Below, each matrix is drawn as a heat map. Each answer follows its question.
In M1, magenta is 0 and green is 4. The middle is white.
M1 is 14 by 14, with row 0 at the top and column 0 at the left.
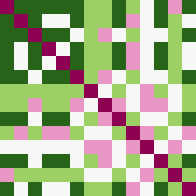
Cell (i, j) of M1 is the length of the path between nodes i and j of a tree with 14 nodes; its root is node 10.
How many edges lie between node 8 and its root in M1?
2
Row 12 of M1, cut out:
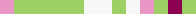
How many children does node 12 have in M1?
1
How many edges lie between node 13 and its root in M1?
2
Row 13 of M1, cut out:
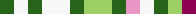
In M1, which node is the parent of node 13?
9
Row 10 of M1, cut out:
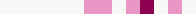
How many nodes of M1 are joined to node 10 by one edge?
4
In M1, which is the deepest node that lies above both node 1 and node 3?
9
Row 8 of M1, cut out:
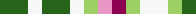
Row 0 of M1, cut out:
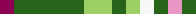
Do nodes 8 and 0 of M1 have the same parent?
no
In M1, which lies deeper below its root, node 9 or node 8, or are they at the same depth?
node 8
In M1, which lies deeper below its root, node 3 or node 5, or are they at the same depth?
the same depth
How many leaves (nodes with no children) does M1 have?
10
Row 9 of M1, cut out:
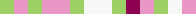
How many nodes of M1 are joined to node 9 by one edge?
5
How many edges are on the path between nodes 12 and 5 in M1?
3
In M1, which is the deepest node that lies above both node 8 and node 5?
7
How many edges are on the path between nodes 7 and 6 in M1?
2
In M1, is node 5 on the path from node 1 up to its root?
no
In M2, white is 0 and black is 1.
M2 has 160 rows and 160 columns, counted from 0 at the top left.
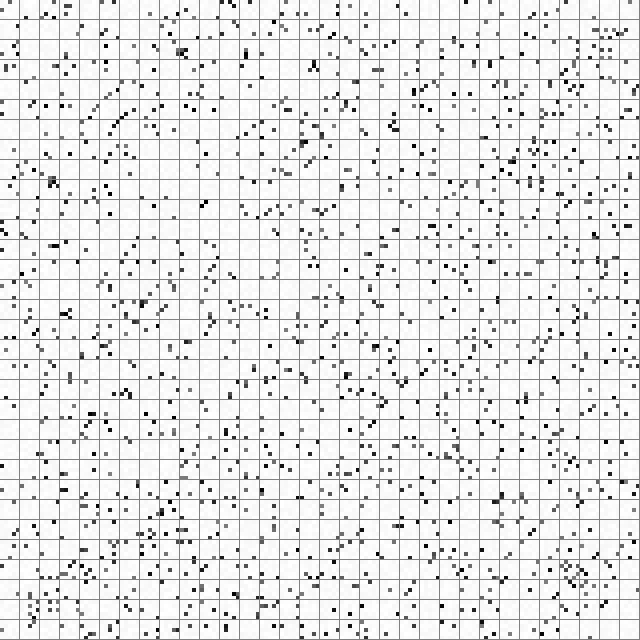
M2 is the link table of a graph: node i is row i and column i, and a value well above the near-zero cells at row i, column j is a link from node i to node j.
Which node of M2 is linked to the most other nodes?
node 144
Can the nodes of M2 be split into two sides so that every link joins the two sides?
yes
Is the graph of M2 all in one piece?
yes
